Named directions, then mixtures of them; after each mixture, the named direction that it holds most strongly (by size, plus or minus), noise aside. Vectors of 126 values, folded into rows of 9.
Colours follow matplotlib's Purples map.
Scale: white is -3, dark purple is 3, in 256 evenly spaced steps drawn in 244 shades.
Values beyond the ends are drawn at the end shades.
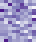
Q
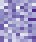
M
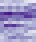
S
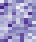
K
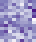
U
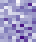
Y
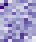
K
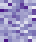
Q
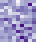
Y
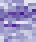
S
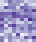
M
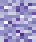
Q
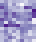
U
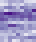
S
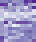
S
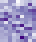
Y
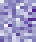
M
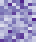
U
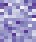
Q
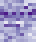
S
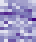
U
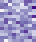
Q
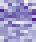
Q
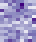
Q
